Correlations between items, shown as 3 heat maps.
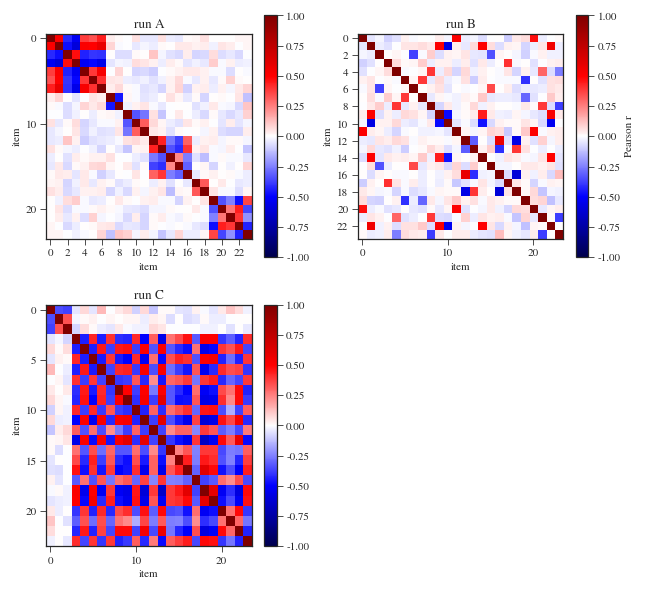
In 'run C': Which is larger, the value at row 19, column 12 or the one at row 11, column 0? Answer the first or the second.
the first
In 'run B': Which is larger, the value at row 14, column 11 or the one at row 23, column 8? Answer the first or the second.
the first
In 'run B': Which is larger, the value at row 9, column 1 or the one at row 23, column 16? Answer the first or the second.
the first
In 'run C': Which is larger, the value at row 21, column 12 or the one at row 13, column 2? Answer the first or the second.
the second
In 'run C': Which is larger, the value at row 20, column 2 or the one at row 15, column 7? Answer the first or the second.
the second
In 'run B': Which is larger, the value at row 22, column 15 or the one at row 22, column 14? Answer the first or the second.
the second
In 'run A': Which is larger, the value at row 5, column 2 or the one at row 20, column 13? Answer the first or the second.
the second
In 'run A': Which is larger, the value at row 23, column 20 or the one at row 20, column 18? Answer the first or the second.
the second
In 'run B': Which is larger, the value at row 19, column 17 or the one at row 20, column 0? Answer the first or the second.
the second
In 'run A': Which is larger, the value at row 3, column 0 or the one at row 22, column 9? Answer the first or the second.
the second
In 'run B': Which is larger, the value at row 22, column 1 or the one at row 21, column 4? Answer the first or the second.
the first
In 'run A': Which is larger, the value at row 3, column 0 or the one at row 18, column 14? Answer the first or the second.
the second
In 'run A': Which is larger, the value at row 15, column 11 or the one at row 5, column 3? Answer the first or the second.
the first
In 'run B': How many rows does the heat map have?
24
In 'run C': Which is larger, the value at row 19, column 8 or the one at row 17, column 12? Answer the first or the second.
the second
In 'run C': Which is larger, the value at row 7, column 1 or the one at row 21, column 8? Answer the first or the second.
the second
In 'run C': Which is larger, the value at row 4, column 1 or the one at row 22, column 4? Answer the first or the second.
the second
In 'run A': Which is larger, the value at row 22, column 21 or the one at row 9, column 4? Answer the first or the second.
the first
